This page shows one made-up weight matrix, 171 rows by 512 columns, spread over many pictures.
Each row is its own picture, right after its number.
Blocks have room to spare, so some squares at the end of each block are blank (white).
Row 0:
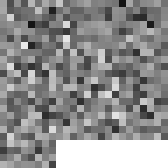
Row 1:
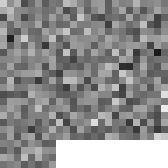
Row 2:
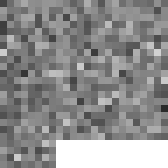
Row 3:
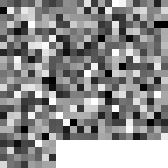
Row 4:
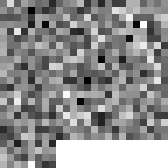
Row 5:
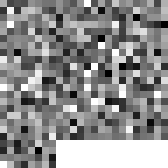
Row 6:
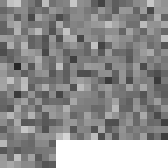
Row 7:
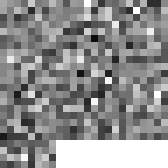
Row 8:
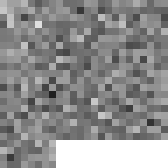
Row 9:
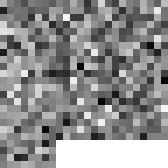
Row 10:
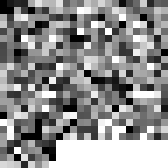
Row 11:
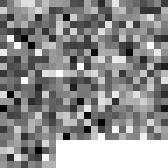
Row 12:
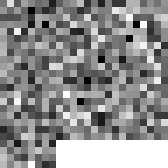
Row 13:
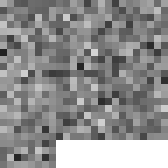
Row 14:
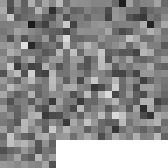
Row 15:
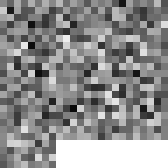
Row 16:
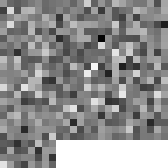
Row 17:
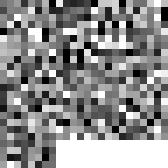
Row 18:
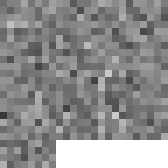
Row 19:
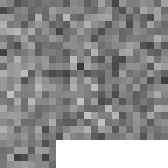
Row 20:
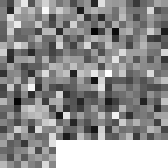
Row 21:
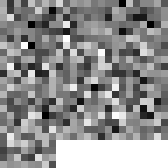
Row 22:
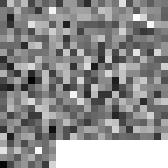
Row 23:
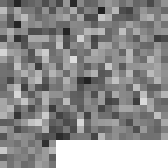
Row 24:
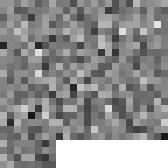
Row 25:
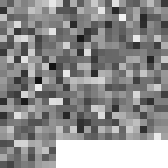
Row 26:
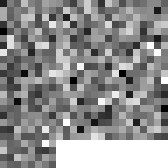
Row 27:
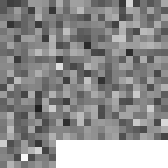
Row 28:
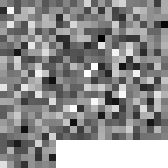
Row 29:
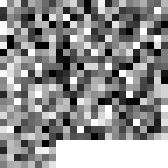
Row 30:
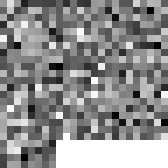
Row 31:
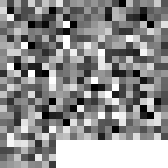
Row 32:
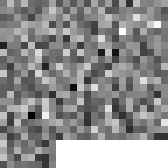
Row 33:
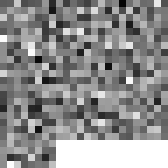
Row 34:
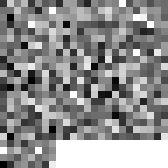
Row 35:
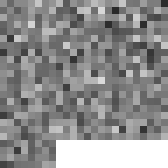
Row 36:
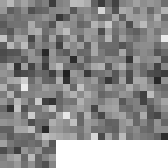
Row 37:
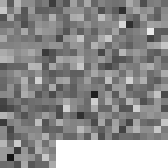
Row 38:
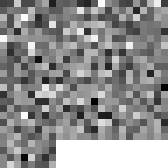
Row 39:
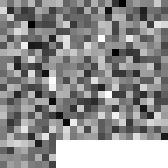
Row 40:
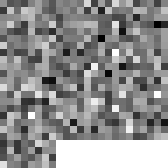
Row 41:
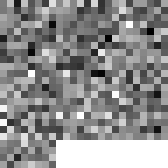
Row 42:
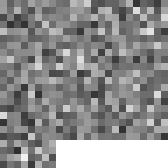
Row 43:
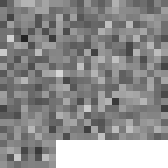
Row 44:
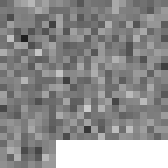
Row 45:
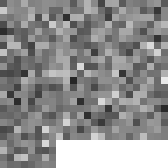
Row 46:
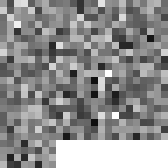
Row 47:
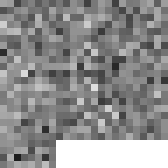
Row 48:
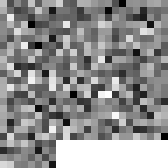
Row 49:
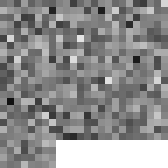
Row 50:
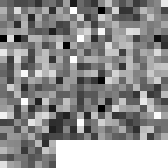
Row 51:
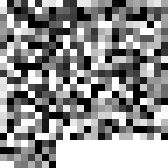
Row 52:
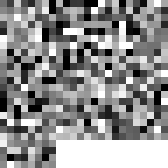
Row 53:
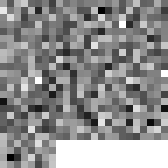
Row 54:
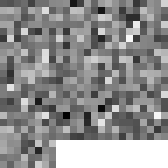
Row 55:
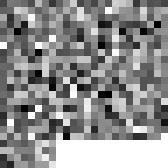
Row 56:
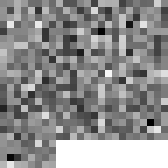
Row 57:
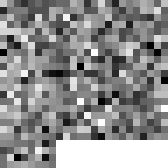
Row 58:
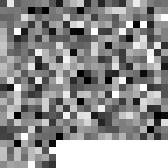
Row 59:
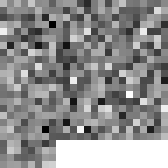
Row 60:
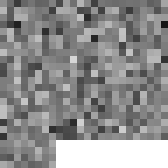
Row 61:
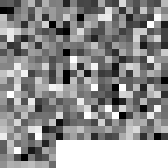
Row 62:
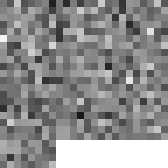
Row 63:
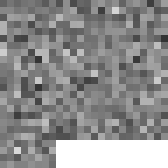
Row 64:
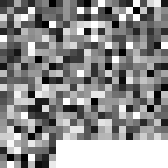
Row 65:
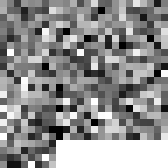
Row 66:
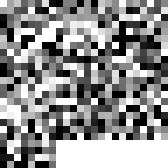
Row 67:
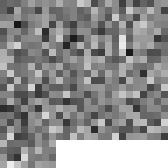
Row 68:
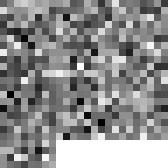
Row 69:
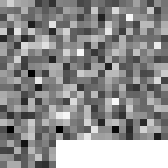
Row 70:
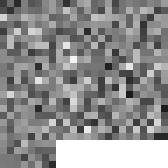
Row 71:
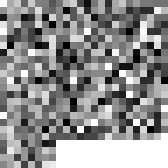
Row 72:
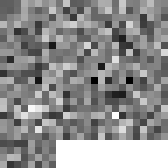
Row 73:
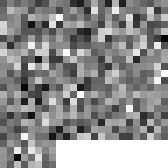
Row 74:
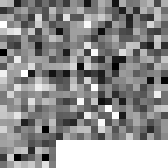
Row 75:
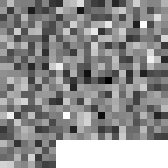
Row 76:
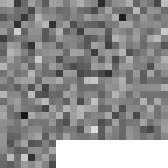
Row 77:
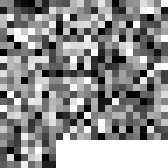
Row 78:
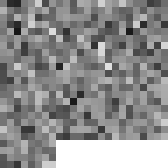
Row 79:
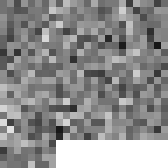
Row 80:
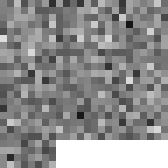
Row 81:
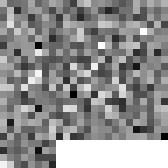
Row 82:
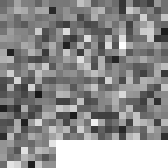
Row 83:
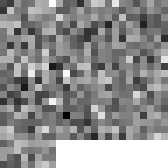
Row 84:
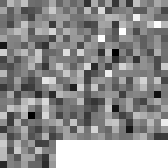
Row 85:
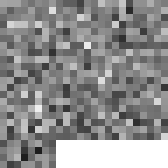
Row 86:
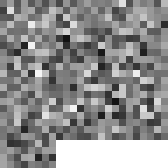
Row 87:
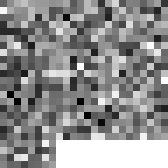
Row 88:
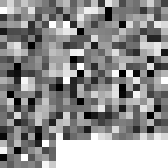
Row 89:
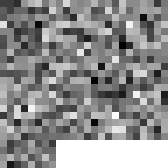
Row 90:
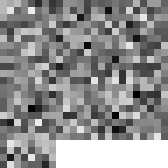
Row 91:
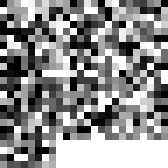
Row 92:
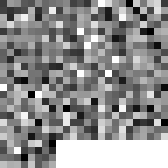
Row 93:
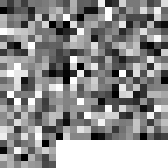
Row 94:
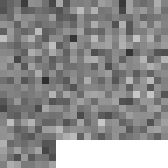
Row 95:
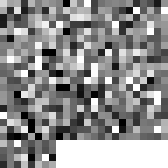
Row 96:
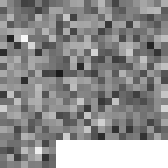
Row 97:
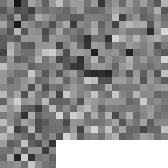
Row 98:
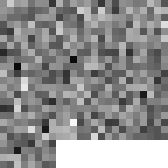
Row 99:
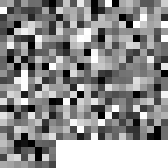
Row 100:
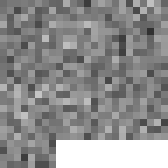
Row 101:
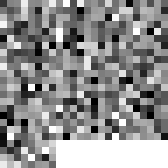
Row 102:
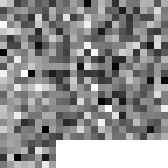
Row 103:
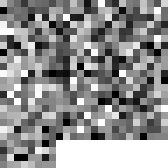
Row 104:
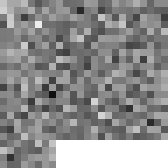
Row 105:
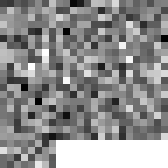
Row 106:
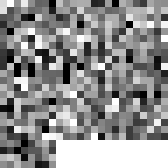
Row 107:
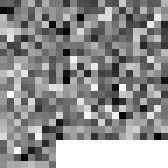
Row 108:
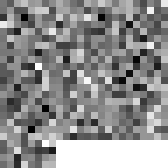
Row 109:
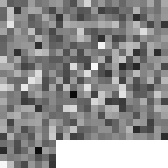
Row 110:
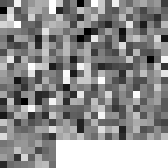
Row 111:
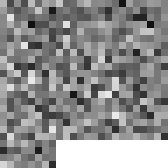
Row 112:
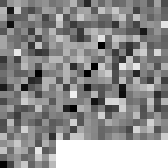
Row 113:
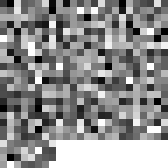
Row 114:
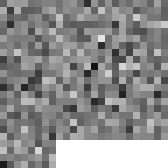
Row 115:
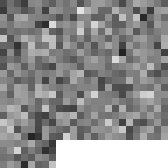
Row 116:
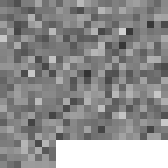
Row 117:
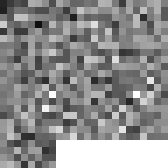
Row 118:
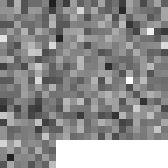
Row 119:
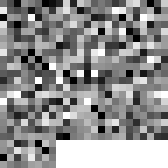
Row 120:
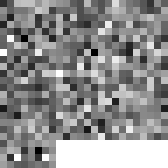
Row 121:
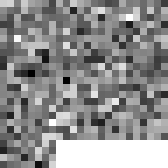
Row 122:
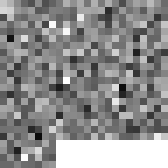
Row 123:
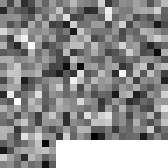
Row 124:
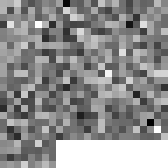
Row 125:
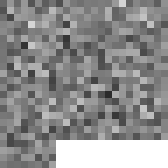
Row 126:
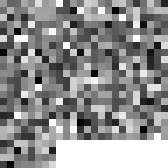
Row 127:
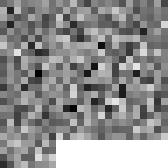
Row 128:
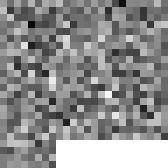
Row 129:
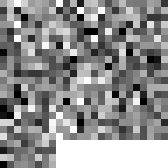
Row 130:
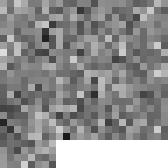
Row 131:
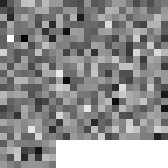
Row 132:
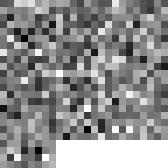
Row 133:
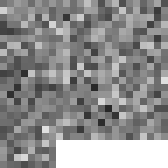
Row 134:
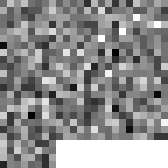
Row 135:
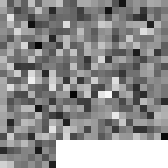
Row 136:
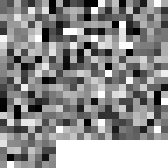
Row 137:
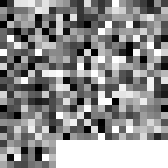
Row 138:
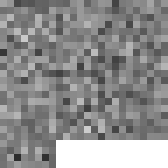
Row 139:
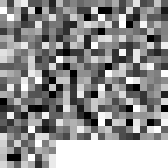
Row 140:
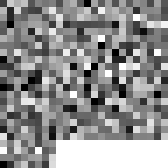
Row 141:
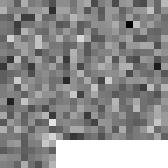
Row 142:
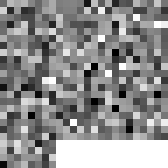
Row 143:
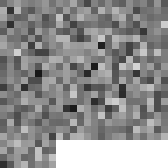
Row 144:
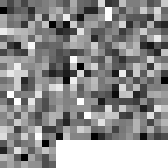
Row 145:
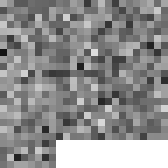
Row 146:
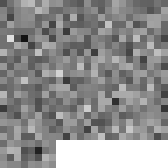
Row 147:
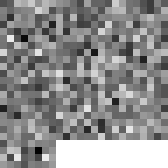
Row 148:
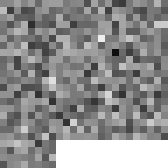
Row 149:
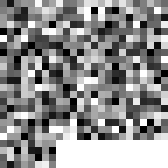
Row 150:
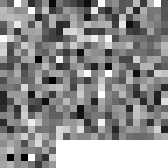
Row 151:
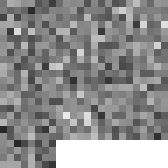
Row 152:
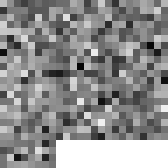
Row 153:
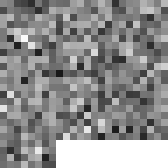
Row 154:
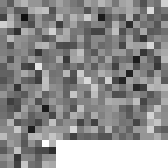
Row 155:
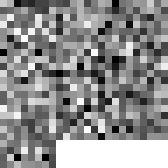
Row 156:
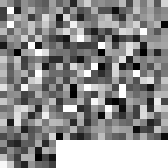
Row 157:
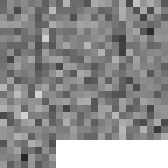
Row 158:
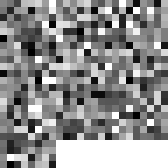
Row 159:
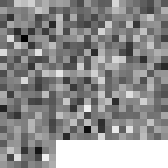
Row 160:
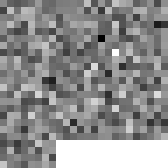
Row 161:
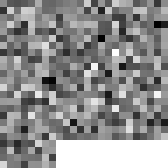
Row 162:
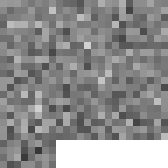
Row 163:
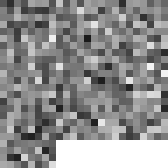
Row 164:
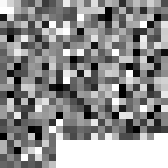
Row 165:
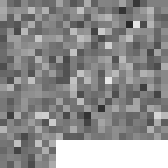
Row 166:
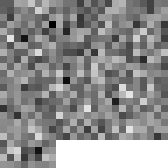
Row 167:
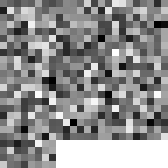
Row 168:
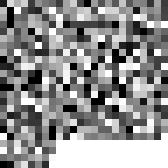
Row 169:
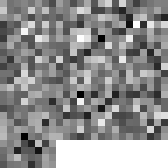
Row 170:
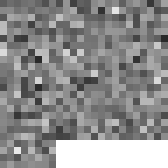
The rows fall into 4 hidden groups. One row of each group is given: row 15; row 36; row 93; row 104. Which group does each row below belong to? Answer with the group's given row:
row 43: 93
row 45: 93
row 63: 36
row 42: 104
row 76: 104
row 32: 15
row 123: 93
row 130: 104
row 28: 15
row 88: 93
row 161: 15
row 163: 104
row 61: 93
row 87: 93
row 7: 104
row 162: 104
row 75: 36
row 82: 104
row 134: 15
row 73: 36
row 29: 93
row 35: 36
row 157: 104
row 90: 104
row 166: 93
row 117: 104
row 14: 15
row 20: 104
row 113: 104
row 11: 93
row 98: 36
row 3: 15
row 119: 36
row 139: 104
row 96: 93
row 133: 93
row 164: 93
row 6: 36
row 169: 36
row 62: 104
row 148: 15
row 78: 36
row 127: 15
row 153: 93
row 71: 93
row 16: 15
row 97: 104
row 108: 36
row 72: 104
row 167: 15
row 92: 104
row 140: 15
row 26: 93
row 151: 36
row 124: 104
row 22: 15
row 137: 93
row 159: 93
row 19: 93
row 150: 104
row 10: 104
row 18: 104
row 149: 36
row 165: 36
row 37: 104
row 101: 104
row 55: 15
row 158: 104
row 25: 36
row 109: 15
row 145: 93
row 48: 15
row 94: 104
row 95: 104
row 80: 104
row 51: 15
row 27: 104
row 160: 15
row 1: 93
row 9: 93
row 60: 36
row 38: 104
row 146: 93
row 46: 104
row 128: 15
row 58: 36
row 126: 36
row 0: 15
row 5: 15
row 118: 104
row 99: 36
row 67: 104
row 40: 15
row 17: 104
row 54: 36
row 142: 15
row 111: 15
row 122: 93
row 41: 104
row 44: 93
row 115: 104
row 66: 104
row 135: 15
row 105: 36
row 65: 104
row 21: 15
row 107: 93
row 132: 93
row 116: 36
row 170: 36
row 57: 93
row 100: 104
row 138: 93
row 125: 15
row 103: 93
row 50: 36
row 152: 93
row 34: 15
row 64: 104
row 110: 36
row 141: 36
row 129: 36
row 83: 36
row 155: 93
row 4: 36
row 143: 15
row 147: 93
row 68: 93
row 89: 104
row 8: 104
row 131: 93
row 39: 15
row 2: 93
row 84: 15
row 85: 104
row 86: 15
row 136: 104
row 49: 36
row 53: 104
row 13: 93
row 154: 36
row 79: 104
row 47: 93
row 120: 93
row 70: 93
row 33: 104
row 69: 36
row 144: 93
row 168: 15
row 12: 36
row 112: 15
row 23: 36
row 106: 36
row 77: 93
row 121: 36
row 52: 104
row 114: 15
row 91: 93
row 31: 15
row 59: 93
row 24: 15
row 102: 93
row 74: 93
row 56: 104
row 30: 104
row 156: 15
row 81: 15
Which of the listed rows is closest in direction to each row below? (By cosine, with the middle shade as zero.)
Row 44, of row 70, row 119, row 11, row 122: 11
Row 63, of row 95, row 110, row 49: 49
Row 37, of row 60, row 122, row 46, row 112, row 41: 46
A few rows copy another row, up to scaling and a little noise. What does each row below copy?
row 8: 104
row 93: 144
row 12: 4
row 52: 136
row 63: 170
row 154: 108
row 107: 61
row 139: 53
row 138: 155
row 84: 134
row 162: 85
